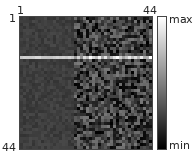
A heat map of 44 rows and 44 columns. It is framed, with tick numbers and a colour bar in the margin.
Row 14 differs from the rows beside it. No overall slope runs across the table. The values are skewed, with a long tail toward high values. The left part is calmer, up to a seam about 40% of the way across.
